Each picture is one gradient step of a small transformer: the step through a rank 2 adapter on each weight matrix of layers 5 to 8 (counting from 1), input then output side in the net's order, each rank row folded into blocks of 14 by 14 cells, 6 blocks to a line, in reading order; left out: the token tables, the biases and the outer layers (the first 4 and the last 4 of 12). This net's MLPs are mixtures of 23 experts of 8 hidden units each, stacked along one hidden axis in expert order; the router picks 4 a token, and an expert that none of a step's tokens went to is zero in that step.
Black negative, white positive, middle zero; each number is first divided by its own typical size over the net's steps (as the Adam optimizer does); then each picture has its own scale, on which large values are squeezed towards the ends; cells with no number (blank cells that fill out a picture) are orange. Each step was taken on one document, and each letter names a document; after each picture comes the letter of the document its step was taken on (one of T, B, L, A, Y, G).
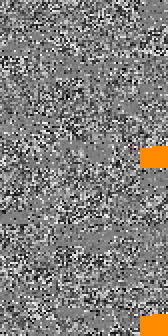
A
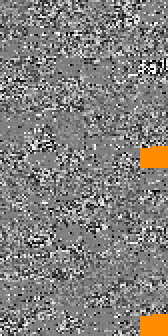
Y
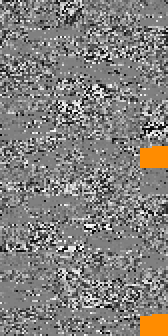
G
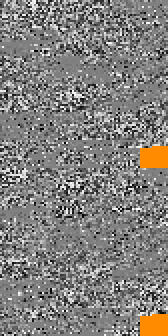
Y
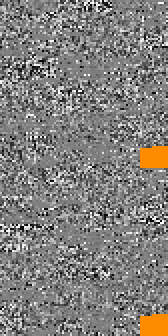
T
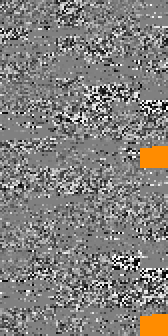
G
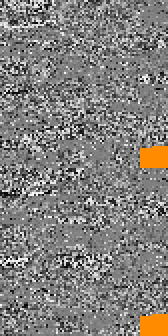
A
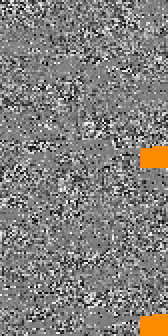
Y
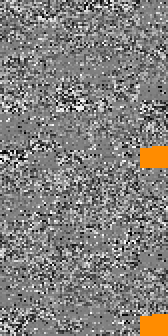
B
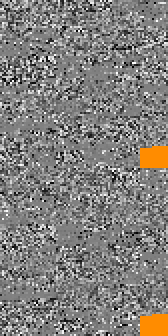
T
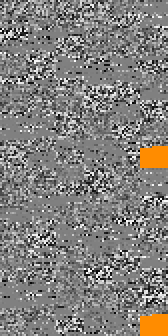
G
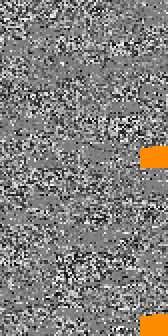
A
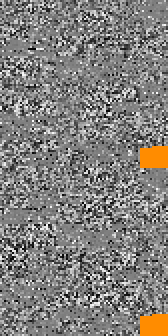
A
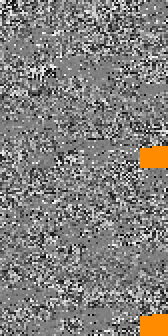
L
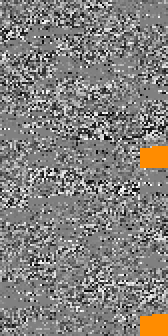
G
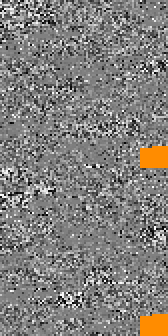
T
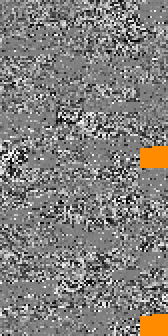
A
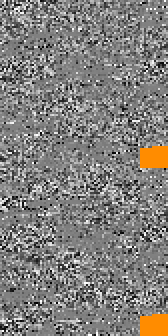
T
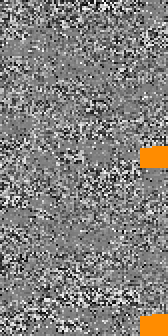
A
